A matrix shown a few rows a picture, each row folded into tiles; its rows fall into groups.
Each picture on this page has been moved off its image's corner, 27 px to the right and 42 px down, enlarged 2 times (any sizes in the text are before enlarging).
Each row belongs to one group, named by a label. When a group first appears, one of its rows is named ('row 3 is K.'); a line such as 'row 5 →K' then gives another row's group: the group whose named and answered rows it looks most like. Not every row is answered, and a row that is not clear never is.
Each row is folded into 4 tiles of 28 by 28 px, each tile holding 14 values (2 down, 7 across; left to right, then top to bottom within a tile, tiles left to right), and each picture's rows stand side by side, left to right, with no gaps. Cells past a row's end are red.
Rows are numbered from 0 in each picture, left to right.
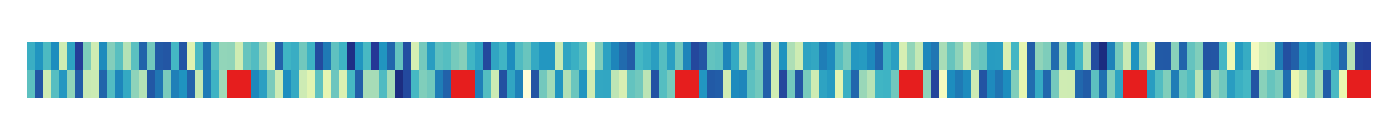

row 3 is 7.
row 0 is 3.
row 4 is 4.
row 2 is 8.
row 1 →7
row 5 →8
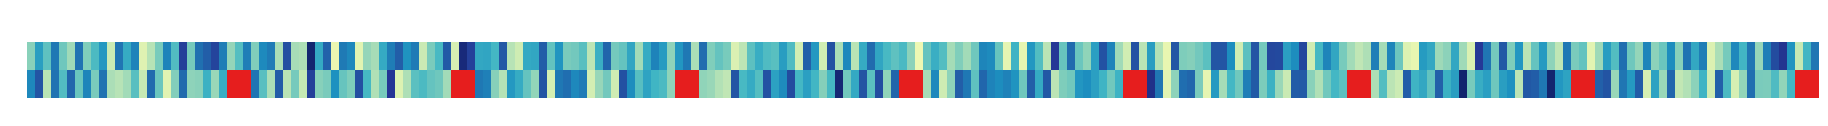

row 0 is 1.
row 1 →8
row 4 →4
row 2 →7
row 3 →4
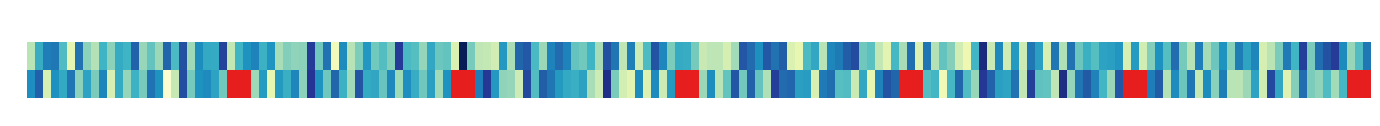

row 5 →1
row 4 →4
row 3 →3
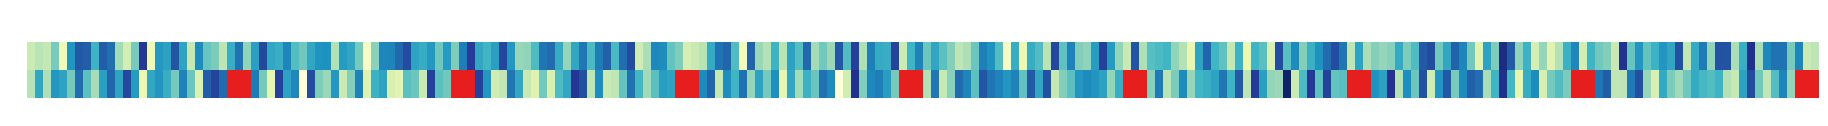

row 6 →3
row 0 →3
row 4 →4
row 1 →8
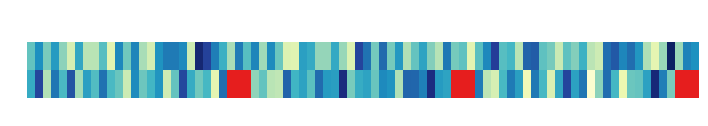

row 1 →4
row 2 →8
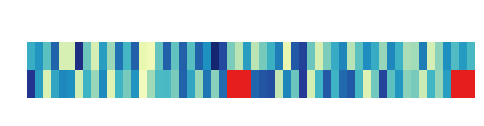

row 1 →3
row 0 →1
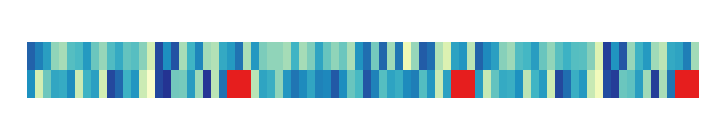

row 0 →8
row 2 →8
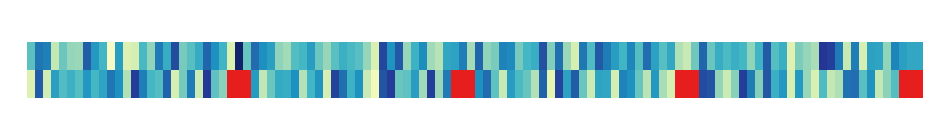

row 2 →7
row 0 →4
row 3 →7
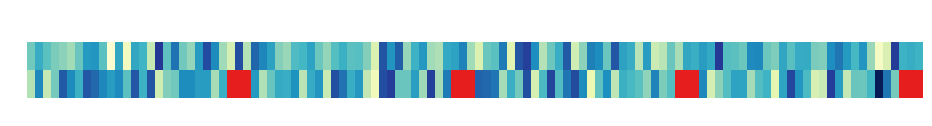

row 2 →3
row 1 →8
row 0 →4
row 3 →8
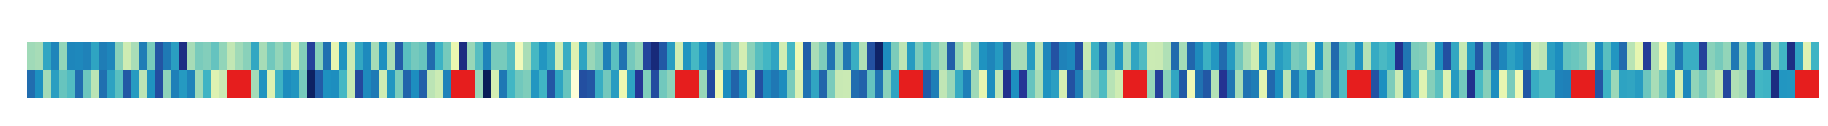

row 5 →3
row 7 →1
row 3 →4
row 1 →4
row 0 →3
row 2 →4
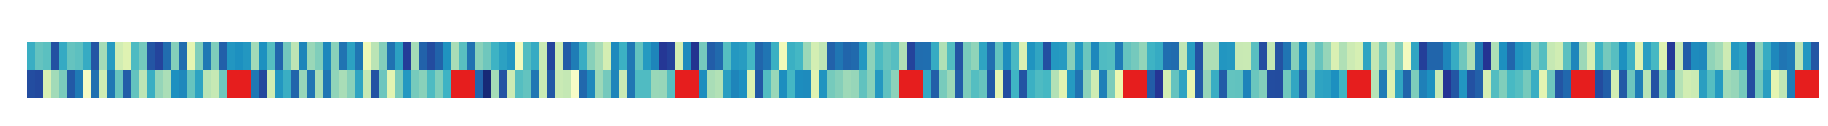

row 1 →1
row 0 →7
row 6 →3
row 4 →7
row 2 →1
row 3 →8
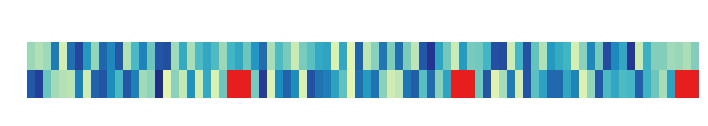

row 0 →3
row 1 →4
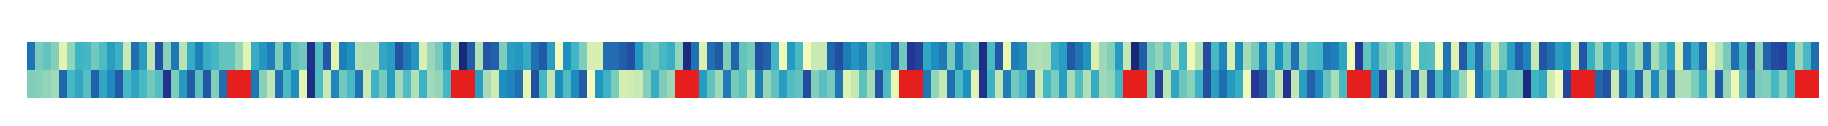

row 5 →4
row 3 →8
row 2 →8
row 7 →1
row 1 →8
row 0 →4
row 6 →1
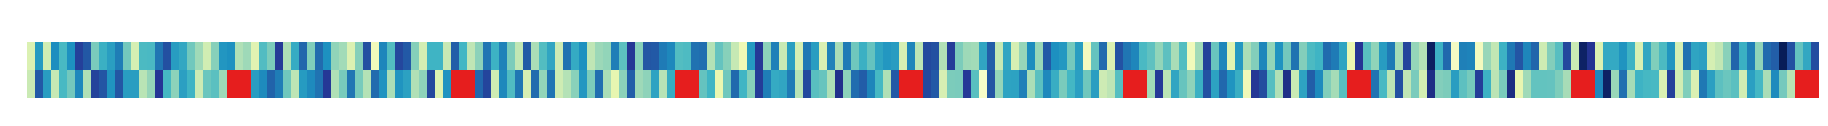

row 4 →7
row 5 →4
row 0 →3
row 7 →1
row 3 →4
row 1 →3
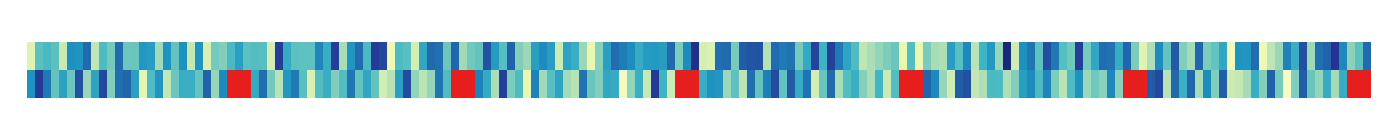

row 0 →3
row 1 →7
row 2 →8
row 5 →1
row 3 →3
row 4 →7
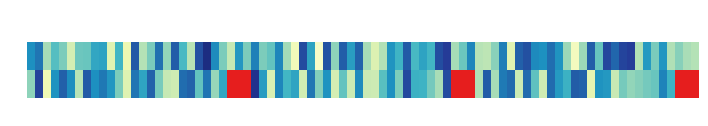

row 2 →3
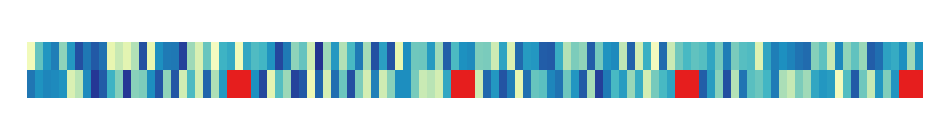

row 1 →7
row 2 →3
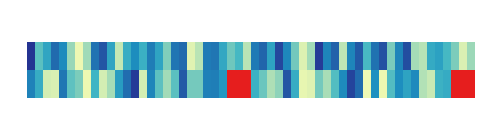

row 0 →7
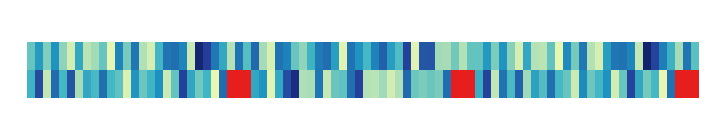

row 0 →1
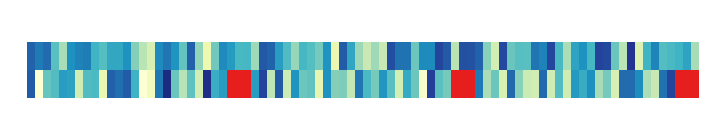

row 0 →8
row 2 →7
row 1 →1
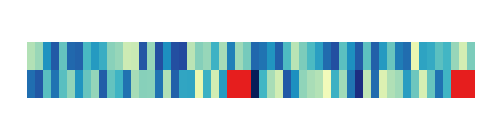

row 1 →7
